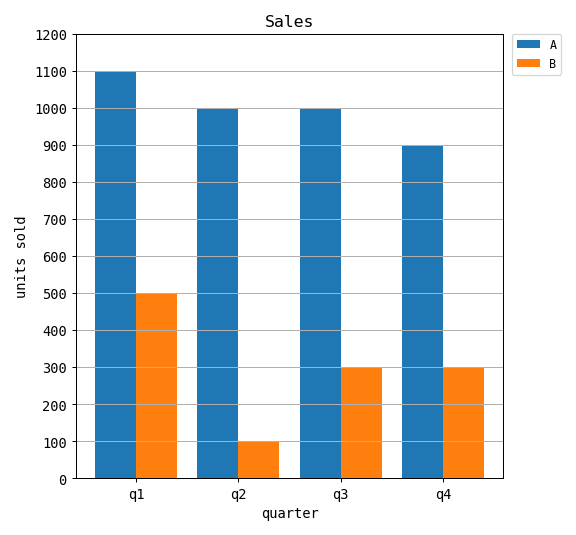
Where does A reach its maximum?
q1
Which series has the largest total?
A
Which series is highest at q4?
A
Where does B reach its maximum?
q1
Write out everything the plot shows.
Title: Sales
x-axis: quarter, ticks q1 q2 q3 q4
y-axis: units sold, ticks 0 100 200 300 400 500 600 700 800 900 1000 1100 1200
Legend: A, B
Values:
A: 1100 1000 1000 900
B: 500 100 300 300
